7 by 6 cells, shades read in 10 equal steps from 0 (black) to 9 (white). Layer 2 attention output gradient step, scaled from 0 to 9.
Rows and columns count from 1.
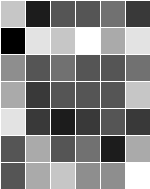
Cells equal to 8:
3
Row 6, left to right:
3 6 3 4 1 6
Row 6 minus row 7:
0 0 -4 -1 -4 -3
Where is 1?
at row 1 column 2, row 5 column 3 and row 6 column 5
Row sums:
20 38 22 24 18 23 35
